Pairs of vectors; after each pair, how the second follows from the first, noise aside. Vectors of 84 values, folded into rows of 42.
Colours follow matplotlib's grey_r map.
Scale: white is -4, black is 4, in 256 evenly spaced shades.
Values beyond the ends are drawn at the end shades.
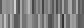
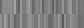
shrunk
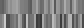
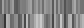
sign-scrambled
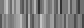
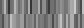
wrapped around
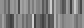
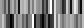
scaled up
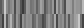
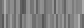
shrunk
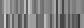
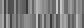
wrapped around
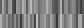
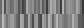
wrapped around
